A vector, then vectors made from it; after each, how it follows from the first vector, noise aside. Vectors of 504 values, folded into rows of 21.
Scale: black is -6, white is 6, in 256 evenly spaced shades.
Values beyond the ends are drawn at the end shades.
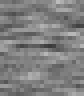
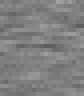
shrunk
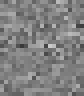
sign-scrambled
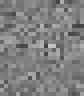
sign-scrambled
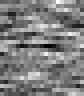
scaled up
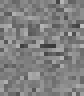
sign-scrambled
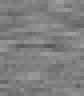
shrunk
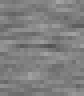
shrunk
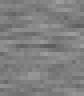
shrunk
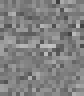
sign-scrambled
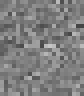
sign-scrambled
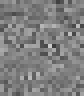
sign-scrambled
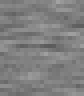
shrunk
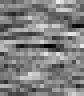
scaled up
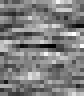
scaled up
